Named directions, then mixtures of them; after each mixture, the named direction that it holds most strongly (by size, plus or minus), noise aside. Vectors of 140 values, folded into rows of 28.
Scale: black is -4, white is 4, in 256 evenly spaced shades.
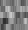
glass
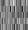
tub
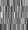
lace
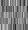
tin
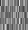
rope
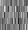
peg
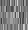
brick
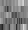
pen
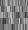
glass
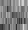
pen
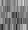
pen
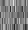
tub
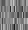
tub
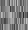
tub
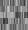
glass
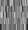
lace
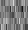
tub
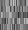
tub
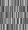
rope
